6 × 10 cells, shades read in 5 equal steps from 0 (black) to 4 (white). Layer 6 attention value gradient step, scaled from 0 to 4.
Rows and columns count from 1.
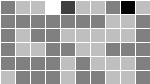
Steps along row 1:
up same up down up same down down up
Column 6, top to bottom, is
3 2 3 3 2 2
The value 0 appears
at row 1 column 9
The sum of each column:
13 15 14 14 14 15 16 16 14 13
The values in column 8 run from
2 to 3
